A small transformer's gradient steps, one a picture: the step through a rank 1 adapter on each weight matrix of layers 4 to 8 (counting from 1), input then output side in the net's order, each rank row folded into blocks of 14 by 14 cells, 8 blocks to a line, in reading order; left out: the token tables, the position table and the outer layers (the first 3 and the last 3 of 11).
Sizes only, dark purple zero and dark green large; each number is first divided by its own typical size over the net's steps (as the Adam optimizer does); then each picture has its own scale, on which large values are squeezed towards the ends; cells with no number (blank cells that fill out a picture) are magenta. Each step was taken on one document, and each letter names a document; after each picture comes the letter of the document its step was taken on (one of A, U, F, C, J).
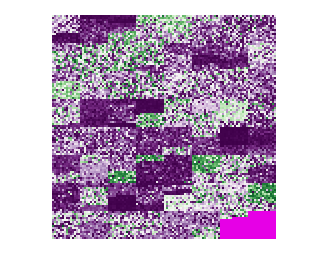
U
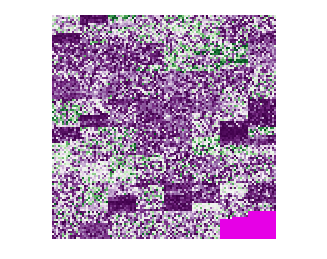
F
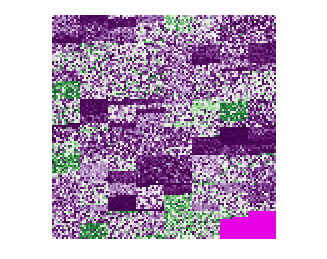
U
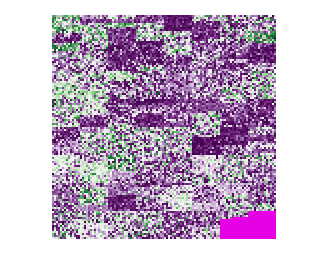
F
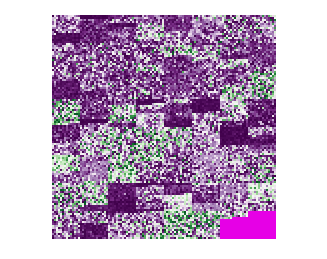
F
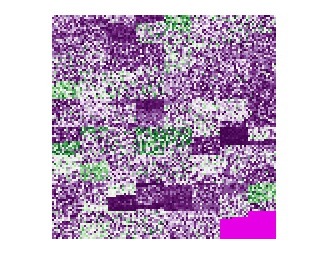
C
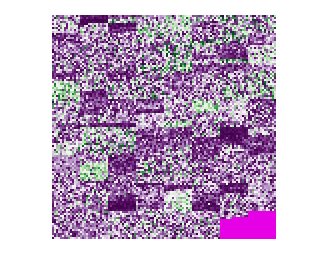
C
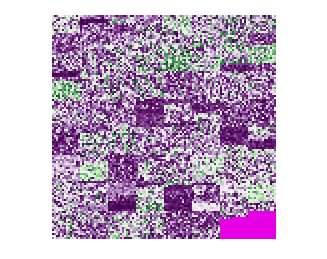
C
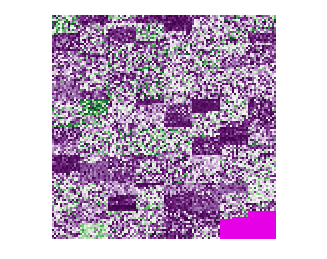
C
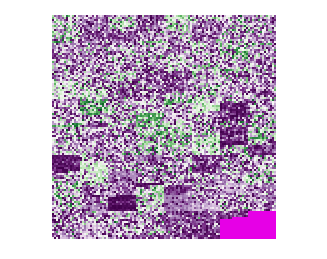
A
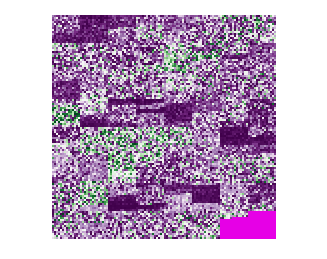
F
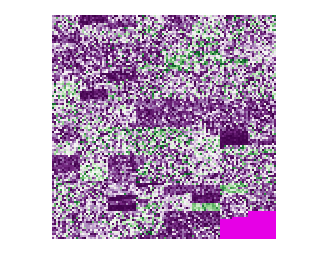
C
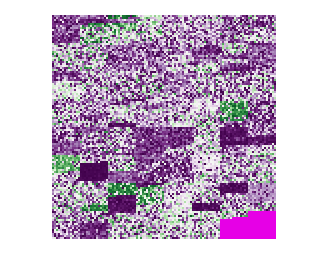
U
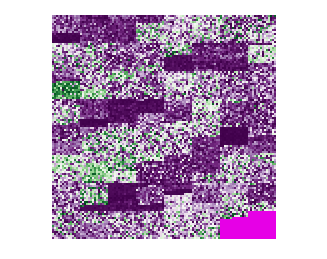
F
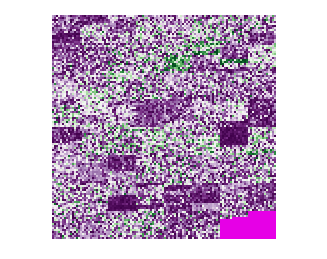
C
